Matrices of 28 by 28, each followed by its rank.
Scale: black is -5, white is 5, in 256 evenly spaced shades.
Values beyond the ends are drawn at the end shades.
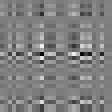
one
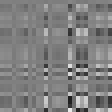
one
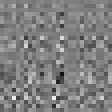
three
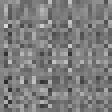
three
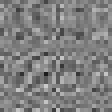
three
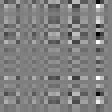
one
